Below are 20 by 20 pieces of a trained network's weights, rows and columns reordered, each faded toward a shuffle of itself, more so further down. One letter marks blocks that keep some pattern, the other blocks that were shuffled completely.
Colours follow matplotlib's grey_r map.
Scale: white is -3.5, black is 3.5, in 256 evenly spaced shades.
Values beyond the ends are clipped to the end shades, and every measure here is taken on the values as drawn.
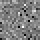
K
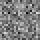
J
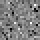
K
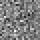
K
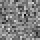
K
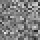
J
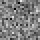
K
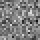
J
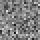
K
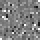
K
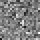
K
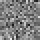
J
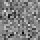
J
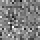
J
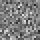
K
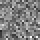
J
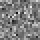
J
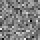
K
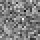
K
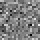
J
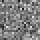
K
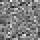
J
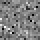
K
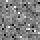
K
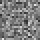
J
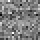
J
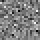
K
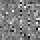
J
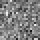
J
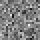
J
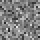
K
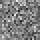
K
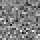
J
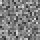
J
